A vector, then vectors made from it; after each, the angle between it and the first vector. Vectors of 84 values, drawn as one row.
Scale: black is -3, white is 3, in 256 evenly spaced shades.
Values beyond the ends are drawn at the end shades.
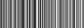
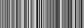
nearly opposite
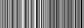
nearly opposite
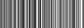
nearly parallel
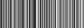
nearly parallel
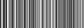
orthogonal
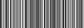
orthogonal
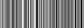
nearly opposite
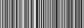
nearly opposite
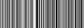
nearly opposite
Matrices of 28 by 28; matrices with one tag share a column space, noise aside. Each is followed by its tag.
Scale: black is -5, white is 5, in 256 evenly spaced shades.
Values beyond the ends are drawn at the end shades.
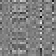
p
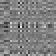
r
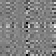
r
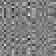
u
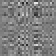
u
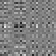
r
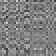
p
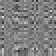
p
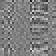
p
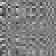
u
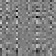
p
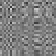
u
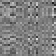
u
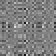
r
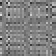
u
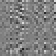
p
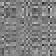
u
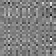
u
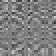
p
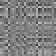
u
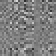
p
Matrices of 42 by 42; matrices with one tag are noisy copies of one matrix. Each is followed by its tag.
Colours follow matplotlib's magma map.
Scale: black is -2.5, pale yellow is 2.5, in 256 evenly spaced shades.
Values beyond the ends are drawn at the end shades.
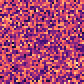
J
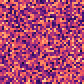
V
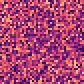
J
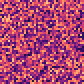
J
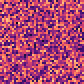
J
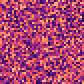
V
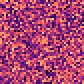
V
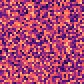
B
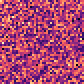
J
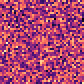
V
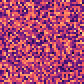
B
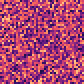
J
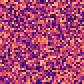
V
